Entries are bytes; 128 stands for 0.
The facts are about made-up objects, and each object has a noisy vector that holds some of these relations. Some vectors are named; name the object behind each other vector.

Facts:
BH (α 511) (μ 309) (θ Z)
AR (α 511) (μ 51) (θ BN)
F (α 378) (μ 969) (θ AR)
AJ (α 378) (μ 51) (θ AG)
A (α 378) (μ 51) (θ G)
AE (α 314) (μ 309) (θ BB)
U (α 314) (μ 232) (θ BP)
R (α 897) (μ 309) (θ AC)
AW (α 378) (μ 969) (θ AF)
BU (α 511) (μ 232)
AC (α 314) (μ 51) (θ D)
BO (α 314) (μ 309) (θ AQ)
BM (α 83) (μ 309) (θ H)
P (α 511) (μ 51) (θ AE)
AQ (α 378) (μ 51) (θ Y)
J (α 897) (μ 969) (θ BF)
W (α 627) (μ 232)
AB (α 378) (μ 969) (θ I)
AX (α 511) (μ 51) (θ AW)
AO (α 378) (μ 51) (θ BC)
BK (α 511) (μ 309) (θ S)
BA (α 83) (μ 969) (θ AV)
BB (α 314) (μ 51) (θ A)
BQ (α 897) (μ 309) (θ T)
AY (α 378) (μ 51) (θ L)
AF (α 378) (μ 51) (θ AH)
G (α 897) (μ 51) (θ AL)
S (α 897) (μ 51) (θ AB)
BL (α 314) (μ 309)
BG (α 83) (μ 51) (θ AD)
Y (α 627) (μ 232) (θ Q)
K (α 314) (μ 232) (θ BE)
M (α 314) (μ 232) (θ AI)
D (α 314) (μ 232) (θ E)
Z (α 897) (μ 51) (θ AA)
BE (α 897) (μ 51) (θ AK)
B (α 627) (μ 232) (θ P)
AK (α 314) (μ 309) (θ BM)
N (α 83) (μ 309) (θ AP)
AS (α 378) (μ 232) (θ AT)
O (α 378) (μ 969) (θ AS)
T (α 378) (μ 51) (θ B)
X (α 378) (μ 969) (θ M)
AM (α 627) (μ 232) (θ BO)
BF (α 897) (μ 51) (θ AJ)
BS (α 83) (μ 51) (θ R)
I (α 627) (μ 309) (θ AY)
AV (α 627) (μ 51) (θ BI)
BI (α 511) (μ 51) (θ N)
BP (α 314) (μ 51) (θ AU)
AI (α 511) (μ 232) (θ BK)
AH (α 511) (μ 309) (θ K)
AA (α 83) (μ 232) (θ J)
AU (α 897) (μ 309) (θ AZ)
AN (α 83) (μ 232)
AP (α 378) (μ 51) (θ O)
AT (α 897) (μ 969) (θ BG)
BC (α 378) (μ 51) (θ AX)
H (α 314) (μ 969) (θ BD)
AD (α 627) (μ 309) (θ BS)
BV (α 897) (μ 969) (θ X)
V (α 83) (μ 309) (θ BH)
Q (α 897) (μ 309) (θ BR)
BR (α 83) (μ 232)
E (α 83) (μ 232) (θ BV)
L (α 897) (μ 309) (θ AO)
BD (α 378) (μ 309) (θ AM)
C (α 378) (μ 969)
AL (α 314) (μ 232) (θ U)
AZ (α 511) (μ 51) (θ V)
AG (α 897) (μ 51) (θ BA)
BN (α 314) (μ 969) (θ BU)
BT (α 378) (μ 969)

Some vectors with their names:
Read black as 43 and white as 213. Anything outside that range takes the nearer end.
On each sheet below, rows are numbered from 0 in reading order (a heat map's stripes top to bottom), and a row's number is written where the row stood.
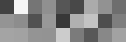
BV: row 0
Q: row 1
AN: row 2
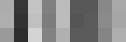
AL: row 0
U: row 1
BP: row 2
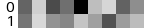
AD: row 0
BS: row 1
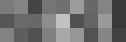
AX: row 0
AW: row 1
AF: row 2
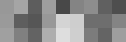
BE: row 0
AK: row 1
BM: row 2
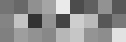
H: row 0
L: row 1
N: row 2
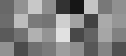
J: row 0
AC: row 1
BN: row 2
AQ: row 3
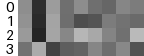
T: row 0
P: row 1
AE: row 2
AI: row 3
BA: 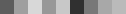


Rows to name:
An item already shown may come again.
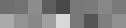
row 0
BI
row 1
BR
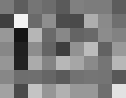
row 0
AR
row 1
BV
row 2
A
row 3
BH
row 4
AE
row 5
BU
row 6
V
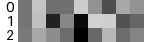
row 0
D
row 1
I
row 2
AV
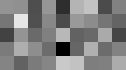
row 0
Q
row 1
S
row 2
AB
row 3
AV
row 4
BL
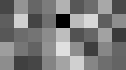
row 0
AB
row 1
AD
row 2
AW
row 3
K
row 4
BD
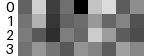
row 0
AD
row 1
AI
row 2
AH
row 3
AS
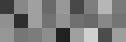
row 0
O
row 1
T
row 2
BQ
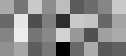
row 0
AA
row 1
R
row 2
E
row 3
W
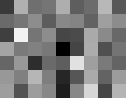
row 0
X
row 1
AP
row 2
BV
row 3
B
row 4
BK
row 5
Z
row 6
AU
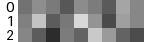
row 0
AS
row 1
M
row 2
AH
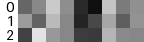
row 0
J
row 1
G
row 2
AT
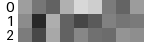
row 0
BM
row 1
AZ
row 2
AJ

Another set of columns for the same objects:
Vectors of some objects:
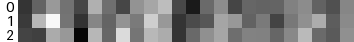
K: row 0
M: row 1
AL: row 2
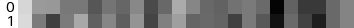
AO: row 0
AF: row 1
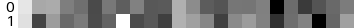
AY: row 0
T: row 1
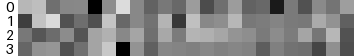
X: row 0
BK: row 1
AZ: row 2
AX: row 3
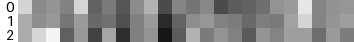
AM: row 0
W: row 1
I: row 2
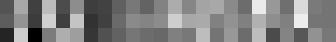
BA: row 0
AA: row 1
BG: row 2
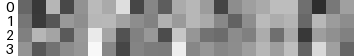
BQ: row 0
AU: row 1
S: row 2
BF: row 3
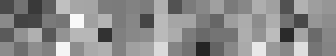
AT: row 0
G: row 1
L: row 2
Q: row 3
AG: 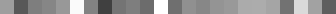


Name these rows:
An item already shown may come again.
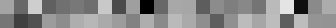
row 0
B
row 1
AU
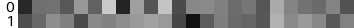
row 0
AH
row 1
H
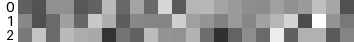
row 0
BH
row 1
J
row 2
BR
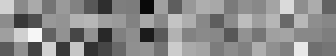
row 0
AV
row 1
AU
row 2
I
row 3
AA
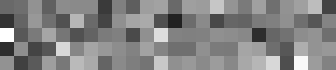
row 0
BI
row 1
K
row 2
AJ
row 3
R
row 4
J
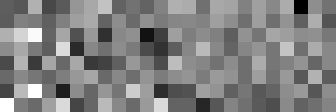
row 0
P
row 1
AR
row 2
I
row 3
AD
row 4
AN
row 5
AR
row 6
M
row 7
AQ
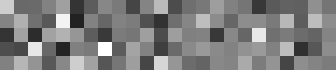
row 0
AP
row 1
AD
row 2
BM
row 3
AE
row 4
S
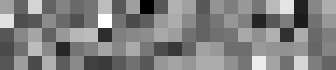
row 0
B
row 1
A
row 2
L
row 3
BN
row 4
BA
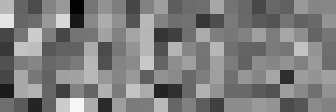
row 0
O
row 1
BD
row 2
BL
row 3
AI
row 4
BU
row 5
BV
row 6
D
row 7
BE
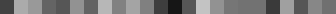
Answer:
AC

